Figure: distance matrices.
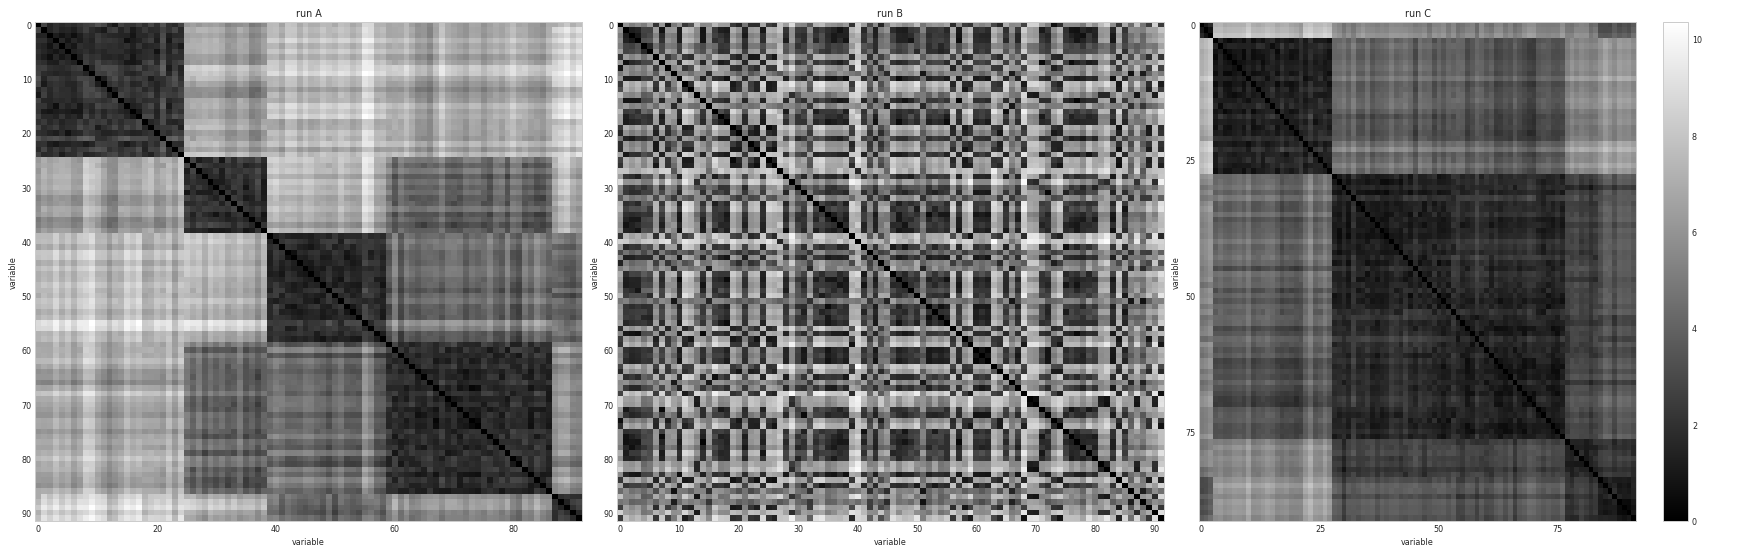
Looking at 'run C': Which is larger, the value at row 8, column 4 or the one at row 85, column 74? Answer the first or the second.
the second
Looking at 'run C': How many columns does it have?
92
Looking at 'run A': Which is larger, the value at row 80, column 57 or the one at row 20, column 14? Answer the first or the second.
the first
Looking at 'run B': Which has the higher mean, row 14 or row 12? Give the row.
12
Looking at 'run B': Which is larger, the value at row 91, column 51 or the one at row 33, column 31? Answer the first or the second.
the first
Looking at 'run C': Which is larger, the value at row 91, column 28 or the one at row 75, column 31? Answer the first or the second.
the first
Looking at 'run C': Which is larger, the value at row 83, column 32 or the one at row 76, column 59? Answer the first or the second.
the first
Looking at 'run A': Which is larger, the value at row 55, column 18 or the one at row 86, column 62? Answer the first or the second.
the first
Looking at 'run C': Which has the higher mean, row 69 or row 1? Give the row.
1
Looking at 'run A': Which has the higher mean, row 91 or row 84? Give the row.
91
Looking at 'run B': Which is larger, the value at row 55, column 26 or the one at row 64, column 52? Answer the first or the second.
the first
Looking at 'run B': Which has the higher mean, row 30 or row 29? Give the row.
29
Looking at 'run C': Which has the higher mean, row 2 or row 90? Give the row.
2
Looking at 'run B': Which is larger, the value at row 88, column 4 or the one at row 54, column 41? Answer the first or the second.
the first
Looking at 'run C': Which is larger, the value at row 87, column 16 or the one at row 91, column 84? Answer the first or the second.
the first
